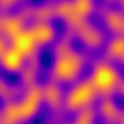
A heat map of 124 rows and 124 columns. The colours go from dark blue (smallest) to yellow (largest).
Grain: smooth. Lone odd cells: none. Mirror symmetry: none. Odd rows or columns: none.
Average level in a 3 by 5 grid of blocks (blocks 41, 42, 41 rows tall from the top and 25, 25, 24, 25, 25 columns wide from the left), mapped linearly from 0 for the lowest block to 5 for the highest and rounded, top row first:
54131 | 50304 | 32152
